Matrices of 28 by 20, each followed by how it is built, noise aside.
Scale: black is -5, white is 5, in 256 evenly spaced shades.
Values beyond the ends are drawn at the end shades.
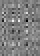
low rank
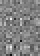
low rank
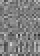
low rank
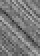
Toeplitz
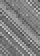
Toeplitz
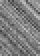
Toeplitz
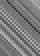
Toeplitz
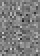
low rank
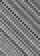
Toeplitz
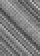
Toeplitz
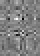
low rank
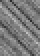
Toeplitz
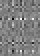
low rank
